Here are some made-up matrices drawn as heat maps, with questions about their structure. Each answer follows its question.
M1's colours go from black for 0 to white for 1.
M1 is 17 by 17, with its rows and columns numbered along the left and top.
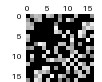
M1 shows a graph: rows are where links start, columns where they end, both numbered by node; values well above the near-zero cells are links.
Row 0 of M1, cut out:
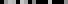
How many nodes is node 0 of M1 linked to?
8
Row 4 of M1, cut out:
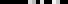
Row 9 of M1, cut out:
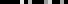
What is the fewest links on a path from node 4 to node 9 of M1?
2
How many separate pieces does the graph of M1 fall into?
1
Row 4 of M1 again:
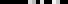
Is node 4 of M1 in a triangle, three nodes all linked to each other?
yes
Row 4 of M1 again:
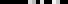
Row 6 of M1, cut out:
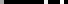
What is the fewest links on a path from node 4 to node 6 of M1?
3
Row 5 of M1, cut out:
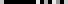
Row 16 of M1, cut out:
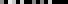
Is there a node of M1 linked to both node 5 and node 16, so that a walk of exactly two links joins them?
yes
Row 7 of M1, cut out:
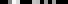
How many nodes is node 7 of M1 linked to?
7
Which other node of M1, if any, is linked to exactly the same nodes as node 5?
node 12
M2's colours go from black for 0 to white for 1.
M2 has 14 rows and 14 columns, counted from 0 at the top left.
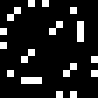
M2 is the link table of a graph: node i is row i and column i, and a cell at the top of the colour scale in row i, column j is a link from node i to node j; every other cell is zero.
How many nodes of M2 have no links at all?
1
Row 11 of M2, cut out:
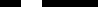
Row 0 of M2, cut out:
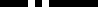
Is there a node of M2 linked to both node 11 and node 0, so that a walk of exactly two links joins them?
yes
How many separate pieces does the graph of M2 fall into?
2
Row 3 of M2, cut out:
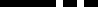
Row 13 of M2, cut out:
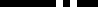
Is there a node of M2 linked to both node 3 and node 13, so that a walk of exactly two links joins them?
yes
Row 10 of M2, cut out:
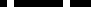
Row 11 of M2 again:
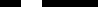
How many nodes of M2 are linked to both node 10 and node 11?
0
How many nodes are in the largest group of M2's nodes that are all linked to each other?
2
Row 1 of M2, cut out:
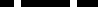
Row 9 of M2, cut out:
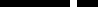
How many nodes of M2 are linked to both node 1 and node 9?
1
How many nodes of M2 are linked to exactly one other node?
5
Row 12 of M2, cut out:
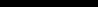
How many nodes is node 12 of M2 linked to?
0
